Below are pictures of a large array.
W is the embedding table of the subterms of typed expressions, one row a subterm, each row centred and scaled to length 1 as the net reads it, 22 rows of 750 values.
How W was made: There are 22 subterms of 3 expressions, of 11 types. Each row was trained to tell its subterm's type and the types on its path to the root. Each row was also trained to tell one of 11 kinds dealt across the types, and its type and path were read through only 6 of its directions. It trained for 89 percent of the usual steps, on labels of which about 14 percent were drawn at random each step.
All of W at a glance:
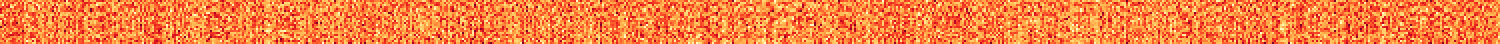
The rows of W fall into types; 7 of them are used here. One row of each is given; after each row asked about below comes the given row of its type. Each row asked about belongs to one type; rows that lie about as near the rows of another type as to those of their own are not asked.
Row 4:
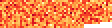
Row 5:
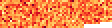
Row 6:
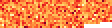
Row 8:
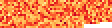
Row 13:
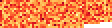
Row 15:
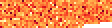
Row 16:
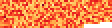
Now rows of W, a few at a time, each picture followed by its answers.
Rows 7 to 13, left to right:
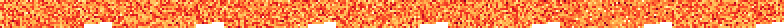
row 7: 6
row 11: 16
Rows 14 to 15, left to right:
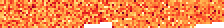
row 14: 5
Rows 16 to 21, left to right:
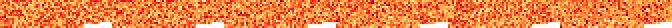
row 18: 6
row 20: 5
